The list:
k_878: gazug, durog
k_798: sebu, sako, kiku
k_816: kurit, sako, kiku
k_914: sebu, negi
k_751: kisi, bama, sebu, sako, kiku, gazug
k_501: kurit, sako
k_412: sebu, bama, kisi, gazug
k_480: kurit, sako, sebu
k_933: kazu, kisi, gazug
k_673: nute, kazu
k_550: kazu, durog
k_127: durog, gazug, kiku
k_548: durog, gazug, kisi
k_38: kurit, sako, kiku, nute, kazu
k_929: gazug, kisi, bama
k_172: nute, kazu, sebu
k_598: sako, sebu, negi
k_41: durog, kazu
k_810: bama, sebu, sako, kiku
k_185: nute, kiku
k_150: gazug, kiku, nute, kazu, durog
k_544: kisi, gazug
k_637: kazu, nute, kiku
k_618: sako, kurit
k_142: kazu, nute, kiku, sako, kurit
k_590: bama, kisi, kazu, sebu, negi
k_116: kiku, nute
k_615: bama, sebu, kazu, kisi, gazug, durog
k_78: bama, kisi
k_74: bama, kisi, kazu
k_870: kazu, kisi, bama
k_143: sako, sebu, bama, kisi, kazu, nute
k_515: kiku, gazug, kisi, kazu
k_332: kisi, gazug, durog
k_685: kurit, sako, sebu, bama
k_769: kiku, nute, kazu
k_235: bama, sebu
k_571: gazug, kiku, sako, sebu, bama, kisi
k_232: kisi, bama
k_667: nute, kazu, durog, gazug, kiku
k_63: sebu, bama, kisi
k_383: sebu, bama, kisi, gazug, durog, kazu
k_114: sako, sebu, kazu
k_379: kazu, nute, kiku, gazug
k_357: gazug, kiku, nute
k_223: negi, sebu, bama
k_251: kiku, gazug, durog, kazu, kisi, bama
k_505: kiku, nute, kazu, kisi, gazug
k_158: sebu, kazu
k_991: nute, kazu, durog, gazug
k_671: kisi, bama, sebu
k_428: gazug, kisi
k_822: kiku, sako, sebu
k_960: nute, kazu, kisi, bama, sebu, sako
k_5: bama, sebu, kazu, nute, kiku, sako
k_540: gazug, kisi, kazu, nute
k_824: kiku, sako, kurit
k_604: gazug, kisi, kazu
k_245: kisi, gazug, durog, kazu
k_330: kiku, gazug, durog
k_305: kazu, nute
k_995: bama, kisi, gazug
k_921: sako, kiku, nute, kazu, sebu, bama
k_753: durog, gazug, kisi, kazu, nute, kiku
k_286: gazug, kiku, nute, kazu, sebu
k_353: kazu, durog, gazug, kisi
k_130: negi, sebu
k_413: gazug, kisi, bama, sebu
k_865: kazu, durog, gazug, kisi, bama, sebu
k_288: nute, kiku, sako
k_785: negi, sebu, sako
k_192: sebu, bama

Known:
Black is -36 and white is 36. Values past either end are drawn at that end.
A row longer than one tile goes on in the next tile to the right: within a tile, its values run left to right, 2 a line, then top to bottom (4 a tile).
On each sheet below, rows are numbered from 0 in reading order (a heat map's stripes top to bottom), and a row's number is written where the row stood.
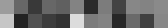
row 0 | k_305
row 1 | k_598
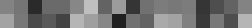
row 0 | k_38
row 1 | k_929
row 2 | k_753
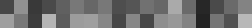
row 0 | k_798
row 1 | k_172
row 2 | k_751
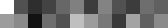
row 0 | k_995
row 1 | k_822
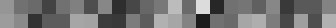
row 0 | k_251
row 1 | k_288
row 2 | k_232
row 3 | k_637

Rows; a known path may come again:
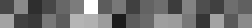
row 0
k_288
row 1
k_78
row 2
k_822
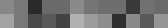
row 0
k_38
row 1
k_413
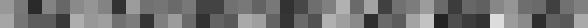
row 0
k_769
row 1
k_158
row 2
k_960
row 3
k_5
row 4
k_870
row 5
k_305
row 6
k_251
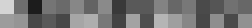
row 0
k_515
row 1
k_637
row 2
k_172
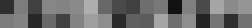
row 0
k_598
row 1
k_571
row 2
k_914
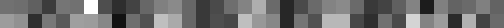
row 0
k_865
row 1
k_995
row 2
k_143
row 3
k_751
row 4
k_357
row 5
k_130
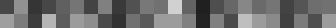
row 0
k_798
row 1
k_785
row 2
k_379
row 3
k_286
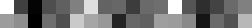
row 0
k_544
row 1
k_63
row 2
k_412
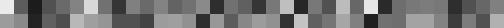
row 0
k_505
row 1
k_74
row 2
k_671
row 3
k_235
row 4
k_232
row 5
k_753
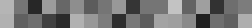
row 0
k_673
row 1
k_685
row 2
k_929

